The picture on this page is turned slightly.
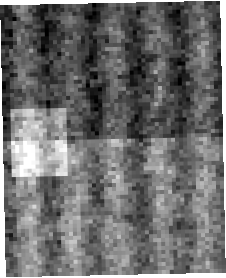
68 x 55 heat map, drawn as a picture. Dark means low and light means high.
Stripes running up and down repeat 5 times from left to right. In the middle left lies a patch that is higher than the rest. The bottom part is higher, past a seam about 50% of the way down. The ninth with the highest average is the middle left.
